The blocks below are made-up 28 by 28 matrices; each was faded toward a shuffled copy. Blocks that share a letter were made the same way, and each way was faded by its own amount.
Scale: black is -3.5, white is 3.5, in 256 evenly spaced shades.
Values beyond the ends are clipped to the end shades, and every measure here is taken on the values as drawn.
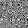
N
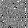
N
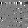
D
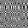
D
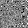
N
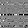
D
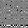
D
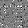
N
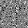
N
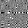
D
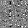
N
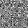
N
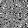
N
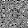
N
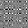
D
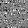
N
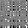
D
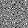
N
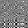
D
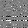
D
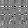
D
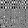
D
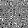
N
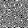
N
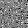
N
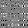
D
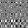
D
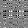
D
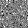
N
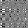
D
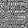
N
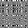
D
